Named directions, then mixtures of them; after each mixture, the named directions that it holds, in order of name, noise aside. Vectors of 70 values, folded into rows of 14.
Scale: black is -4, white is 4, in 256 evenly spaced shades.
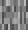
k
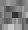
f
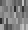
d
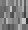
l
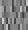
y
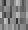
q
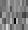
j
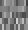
j, k, q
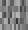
q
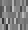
y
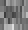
f, q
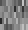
d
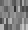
d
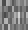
k, q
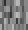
q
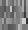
l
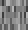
k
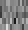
j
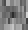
f, l, q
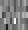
j, k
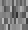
f, l, y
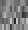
d, j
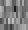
d, k, y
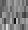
j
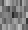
f, k, l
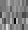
j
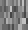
l
